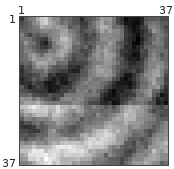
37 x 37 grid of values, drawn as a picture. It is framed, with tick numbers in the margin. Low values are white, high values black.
Ninth with the highest average: top right. Grain: blotchy. Histogram: bell-shaped. Seam: horizontal, 60% of the way down, the top part higher. Rings: centred on the top left. Mirror symmetry: none.
